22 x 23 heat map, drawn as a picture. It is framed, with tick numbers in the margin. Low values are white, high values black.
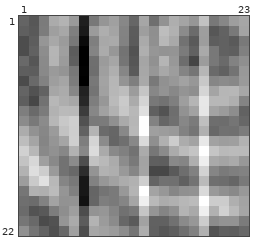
Ninth with the highest average: top left. Rings: centred on the top right. Odd lines: columns 7, 13 and 19.
